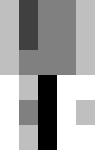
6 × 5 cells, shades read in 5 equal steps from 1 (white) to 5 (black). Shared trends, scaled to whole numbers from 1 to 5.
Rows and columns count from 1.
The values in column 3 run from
3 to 5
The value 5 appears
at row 4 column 3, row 5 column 3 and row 6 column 3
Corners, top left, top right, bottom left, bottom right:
2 2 1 1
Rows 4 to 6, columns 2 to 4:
2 5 1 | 3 5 1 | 2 5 1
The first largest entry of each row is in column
2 2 2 3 3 3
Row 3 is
2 3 3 3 2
